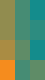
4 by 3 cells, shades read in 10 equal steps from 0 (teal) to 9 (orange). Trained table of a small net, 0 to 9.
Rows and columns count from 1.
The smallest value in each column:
5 2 0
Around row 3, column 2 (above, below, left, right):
2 2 6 0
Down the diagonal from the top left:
5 2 0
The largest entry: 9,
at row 4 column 1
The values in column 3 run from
0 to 3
